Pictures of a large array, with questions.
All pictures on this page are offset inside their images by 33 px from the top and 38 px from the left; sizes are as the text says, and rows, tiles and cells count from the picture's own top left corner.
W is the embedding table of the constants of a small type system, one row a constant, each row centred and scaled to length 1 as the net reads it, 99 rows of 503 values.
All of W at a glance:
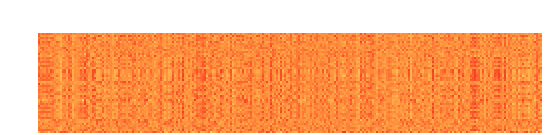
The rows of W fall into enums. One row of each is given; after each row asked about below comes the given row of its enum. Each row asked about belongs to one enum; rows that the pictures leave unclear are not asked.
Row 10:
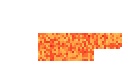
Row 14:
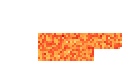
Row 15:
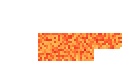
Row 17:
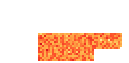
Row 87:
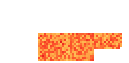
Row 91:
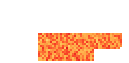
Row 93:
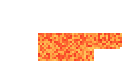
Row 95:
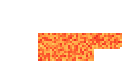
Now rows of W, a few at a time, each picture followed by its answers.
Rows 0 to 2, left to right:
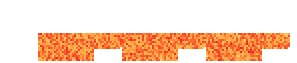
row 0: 91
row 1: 15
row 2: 10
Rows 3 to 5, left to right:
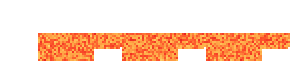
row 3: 10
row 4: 15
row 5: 95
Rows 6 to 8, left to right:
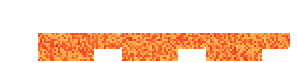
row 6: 10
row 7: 95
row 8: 91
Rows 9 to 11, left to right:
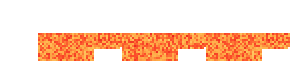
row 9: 93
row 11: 93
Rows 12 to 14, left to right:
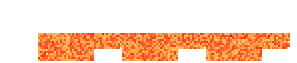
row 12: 87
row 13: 93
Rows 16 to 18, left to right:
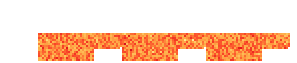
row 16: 91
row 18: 10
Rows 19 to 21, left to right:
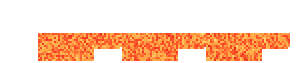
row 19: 15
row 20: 10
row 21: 91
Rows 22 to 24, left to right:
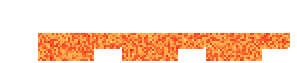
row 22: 10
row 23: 17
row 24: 95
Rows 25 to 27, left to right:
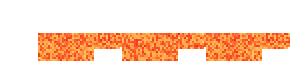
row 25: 93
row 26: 10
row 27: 93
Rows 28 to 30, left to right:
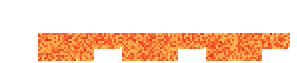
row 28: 15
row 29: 93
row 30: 87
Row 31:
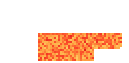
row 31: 15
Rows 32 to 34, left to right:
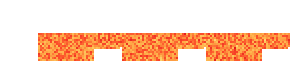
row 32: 93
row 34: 91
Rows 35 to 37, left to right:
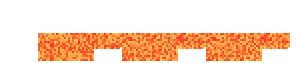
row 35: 10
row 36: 95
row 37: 95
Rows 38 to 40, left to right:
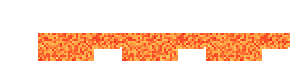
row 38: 95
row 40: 95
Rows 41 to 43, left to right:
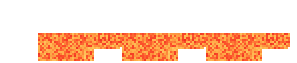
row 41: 93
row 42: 93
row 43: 93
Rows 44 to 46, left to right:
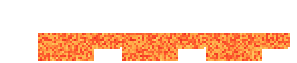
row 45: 15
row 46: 93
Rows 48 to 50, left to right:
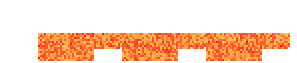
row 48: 87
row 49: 10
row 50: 10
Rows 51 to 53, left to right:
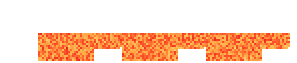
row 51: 91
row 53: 15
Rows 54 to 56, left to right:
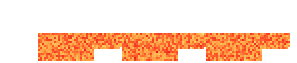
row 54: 15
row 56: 95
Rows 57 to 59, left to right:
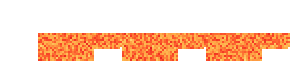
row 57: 95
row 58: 91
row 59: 15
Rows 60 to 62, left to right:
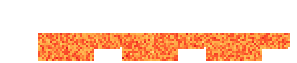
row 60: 91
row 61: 87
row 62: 95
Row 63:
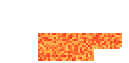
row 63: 95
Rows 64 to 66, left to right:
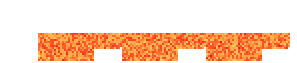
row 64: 10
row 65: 95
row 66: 87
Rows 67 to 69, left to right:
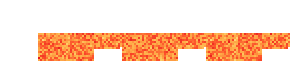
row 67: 87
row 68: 15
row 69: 87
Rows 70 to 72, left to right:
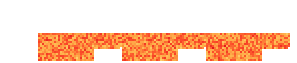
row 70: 15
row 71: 95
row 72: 10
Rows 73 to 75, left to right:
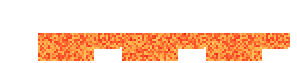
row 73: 93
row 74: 15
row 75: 93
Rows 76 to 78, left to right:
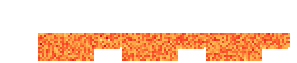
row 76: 17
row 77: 95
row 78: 15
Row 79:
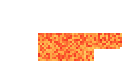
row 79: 93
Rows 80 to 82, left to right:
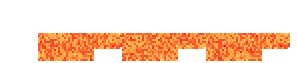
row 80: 10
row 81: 15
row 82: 10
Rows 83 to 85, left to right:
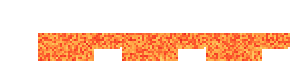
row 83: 95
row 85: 93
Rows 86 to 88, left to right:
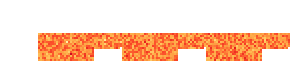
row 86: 14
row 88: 91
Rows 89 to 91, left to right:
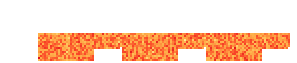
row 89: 87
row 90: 17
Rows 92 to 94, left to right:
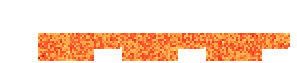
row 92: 87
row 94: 10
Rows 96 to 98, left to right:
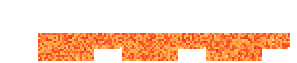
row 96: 15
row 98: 14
